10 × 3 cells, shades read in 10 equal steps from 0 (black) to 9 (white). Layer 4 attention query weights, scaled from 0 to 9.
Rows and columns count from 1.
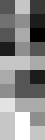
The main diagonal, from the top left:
3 5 0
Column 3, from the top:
2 1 0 3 6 1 3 6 5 7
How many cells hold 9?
2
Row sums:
12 10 9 9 20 10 11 20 21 23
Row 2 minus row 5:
-3 -2 -5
